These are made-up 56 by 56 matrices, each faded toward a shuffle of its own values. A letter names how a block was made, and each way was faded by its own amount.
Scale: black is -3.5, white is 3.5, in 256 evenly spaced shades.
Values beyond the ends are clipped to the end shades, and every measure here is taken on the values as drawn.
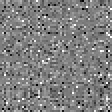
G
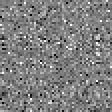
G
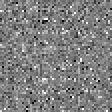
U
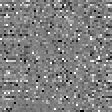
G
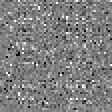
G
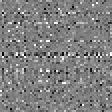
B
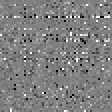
B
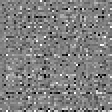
B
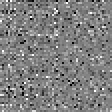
G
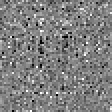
U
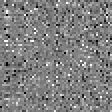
G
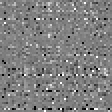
B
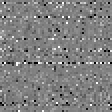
B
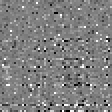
B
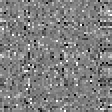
G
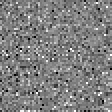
U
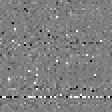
B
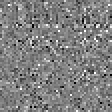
U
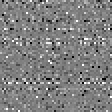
B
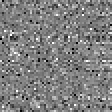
G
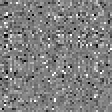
G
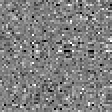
U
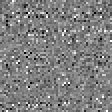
U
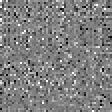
G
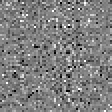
G
